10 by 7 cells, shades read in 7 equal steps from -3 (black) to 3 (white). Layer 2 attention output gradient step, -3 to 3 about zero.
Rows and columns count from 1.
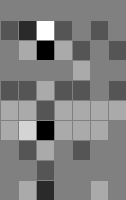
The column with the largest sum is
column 6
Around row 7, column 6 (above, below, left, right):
1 0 1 0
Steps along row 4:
same same same up down same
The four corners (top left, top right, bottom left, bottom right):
0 0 0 0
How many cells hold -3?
2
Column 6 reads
0 -1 0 0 0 1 1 0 0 1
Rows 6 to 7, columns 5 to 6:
1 1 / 1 1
